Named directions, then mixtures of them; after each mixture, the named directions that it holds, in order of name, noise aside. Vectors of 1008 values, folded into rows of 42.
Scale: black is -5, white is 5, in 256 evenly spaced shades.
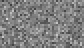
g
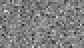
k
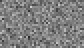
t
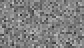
g, k, t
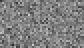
g, t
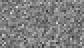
g, k, t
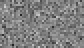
g, k, t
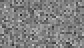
g, k, t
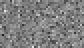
k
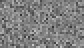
g, k, t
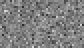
k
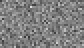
t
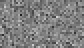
g, k, t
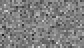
k, t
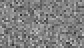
g, k, t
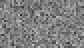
g, k, t
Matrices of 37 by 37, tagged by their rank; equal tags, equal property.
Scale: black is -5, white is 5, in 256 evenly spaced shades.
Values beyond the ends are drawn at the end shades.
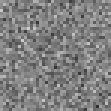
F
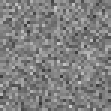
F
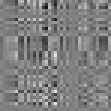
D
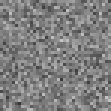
F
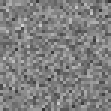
F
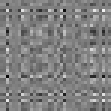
D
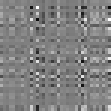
D
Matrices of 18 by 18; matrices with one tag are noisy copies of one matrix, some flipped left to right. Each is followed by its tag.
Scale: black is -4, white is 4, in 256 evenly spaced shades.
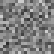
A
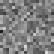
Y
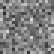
A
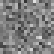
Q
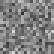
A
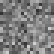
Y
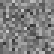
A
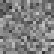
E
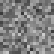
Y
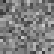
E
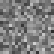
Y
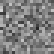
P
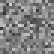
P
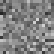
E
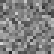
E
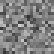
P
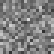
E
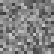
Y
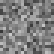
Y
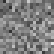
E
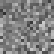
E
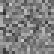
P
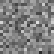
P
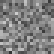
E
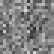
Q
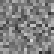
P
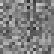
Q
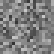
Q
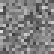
P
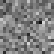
E
